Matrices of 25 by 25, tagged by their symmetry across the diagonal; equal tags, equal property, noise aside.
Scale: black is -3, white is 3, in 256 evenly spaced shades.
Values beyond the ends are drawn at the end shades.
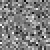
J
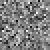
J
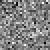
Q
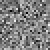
Q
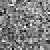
J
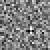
J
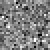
J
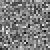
Q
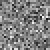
Q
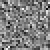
J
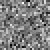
Q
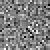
J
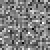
J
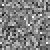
Q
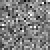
Q
